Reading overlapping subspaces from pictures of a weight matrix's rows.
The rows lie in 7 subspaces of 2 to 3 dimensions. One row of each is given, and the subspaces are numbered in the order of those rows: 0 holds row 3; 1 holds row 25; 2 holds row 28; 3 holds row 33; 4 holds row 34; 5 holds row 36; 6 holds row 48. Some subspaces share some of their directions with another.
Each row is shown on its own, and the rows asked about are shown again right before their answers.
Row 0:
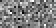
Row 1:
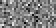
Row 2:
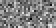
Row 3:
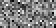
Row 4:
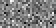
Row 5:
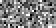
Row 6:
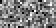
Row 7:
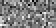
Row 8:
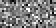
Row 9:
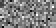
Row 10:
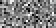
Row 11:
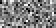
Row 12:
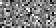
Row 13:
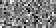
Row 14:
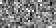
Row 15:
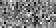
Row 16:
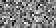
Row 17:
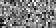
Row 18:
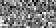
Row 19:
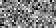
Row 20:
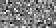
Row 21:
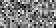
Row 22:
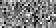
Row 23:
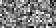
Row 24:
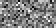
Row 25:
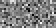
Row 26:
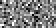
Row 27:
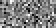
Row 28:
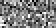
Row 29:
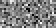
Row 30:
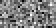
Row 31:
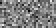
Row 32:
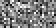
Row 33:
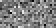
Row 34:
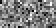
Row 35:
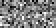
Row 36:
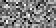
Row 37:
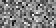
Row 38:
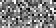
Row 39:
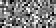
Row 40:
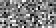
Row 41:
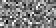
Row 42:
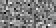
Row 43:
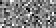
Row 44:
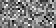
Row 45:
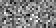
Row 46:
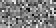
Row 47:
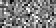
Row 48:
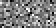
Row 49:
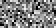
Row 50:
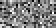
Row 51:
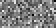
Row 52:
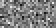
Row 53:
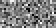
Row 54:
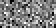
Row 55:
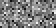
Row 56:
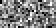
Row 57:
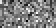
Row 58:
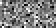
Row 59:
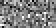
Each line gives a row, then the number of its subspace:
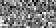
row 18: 2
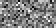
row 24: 5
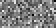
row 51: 1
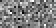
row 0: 3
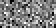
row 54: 0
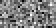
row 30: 4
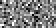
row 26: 5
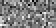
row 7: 2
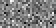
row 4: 0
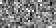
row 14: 3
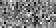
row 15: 0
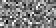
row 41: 5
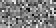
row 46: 1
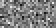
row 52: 2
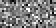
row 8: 1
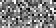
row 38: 1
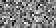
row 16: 5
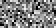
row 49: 5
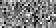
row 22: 0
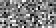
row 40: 4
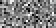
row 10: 4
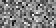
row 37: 5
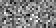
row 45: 3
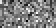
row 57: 3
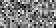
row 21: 0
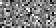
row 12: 6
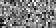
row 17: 2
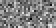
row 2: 4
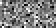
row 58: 2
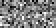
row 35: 2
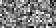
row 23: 4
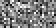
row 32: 0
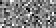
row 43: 6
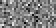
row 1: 5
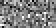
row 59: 2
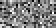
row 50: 3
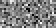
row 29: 1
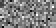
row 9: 2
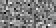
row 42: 6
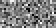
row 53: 1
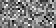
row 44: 5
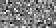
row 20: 6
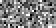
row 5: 4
